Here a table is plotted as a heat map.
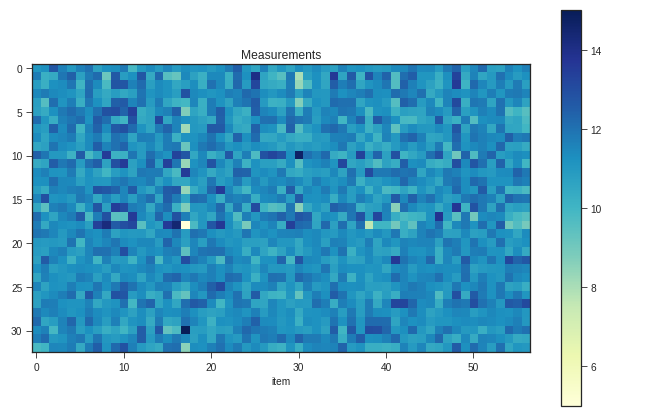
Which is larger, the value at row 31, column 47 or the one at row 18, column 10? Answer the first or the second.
the second
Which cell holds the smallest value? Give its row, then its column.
18, 17
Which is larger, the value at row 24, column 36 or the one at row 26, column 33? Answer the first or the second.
the second
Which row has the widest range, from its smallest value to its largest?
18
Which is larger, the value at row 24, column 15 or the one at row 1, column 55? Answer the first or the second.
the first
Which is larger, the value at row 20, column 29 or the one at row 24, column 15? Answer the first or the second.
the second
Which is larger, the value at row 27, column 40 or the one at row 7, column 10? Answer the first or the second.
the second
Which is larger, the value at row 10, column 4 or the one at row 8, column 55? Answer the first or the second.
the second
